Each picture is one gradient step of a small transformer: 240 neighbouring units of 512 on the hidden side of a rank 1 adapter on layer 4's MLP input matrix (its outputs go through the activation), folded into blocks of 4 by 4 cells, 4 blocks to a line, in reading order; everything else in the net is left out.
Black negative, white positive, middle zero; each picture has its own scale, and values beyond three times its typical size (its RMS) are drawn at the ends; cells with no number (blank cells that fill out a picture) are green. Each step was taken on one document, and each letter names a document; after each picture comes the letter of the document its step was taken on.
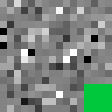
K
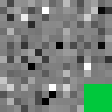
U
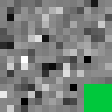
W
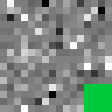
U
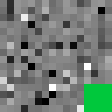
U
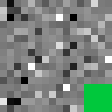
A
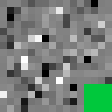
W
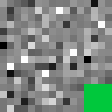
K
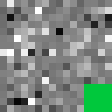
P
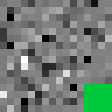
W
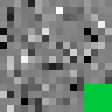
K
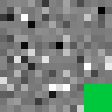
U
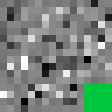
W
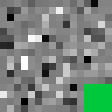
W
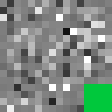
A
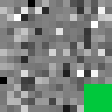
P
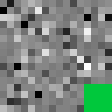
P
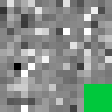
P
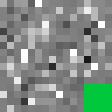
K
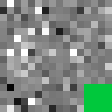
P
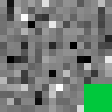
U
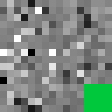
P
